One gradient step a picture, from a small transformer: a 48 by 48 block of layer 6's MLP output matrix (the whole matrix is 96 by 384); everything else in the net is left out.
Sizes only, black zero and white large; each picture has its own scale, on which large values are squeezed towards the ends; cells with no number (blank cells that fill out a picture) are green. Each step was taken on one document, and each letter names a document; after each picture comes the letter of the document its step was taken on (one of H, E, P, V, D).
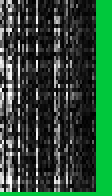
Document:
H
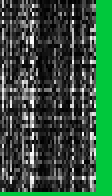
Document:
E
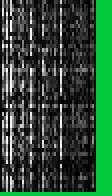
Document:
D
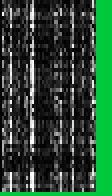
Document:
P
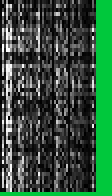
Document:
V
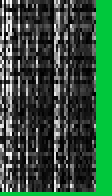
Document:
H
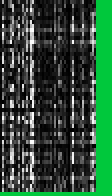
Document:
E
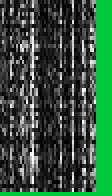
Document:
E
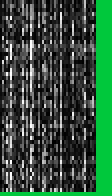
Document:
D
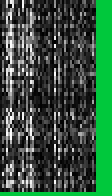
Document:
D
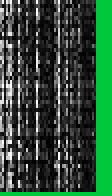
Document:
H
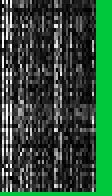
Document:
D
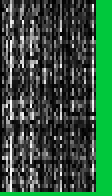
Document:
D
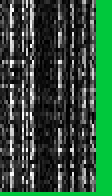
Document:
P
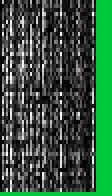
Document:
V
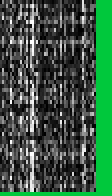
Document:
E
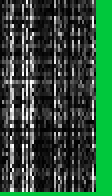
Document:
P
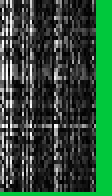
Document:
V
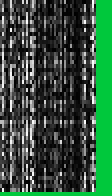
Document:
P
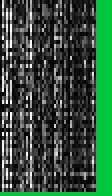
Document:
V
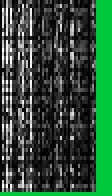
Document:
V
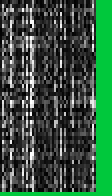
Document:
P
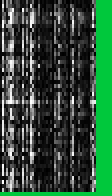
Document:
P
